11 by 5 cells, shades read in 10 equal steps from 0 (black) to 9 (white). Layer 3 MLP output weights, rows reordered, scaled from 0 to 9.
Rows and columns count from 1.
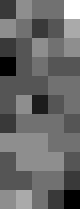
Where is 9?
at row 1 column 5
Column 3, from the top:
4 2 5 4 3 1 4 5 5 4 4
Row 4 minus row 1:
-2 -2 0 -1 -6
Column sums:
33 46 41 40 43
